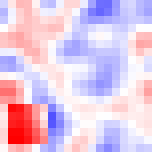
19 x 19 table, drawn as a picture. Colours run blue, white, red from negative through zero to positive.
Values change most from cell to cell in the bottom left. The values are skewed, with a long tail toward high values. An odd patch, higher than its surroundings, sits in the bottom left. The ninth with the highest average is the bottom left.
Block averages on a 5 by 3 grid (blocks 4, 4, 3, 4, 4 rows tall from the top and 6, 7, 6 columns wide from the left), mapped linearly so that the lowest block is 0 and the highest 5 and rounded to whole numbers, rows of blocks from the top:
210 | 312 | 111 | 412 | 511
